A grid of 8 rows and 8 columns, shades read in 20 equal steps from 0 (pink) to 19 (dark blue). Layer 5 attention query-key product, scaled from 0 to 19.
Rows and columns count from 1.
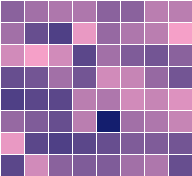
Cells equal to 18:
0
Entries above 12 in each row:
0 1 1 0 3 1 3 1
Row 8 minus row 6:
5 -7 -3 5 -9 0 0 8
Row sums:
56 53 56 67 60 71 84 70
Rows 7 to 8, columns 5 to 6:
12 10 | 10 7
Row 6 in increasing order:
4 5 6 7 8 10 12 19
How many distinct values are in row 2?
8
